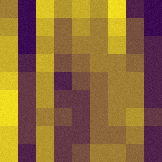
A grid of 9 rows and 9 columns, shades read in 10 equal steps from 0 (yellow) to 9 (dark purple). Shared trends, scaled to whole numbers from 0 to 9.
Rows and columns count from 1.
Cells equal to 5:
10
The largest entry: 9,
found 5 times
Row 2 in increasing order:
1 2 3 3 4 5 6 9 9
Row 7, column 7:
4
